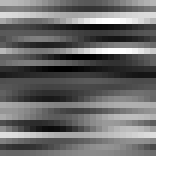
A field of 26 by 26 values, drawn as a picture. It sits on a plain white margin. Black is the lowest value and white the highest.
The grain runs across in streaks. The centre is the ninth with the lowest average. The middle right is the smoothest part.
